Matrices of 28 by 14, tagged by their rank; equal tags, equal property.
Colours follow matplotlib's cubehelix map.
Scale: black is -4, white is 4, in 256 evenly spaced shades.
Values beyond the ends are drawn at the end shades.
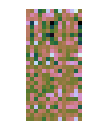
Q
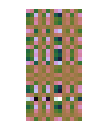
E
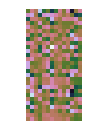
Q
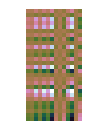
E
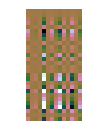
E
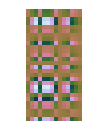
E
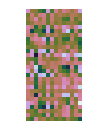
Q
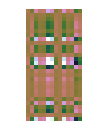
E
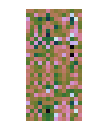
Q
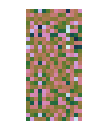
Q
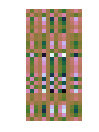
E
